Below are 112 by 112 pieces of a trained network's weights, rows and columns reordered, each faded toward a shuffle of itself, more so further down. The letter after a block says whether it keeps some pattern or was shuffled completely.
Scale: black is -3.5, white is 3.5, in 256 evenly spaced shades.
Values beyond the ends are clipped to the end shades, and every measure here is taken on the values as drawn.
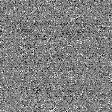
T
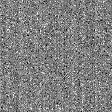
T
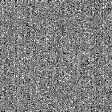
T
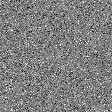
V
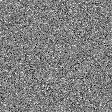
V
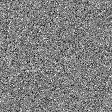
V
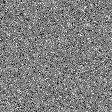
V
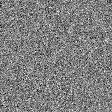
V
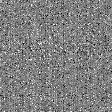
T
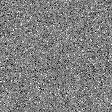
V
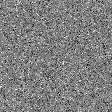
V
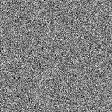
T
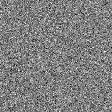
T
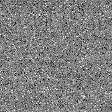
T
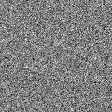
T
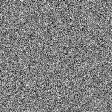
T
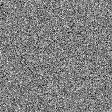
T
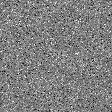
V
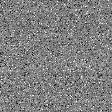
T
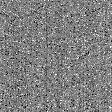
T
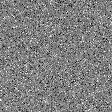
V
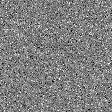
V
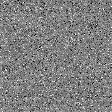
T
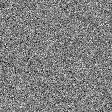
V
